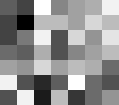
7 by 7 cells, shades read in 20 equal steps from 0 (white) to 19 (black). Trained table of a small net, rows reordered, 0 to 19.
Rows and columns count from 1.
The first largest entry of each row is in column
2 2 1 4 7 3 3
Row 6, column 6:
11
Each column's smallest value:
1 1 0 5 0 3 1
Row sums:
49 58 51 63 47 66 70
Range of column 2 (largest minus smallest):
18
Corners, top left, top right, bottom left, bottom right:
12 1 13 8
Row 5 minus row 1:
-5 -6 3 -2 -2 0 10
